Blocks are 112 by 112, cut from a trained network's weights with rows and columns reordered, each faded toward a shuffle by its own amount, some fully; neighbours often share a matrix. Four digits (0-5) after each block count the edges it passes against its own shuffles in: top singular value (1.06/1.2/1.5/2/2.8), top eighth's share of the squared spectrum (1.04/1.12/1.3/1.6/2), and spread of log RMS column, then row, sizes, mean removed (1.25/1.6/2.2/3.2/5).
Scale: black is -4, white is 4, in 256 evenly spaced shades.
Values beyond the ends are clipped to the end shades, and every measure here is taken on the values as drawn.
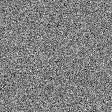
0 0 0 0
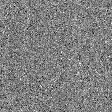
1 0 0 0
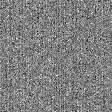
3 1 0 0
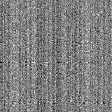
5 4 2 3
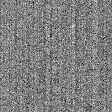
3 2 0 1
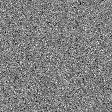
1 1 0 0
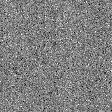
1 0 0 0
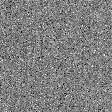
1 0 0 0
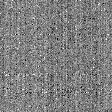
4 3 0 2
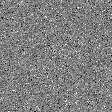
0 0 0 0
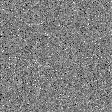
1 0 0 0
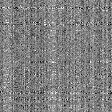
4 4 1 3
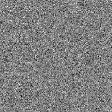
3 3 2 1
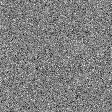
0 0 0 0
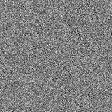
3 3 1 1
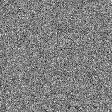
2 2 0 0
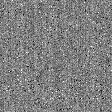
2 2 0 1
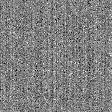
3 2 0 2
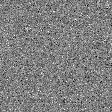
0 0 0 0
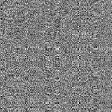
4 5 3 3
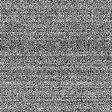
4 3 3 1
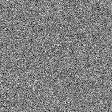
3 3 1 1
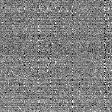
4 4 3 0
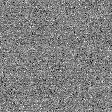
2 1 0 0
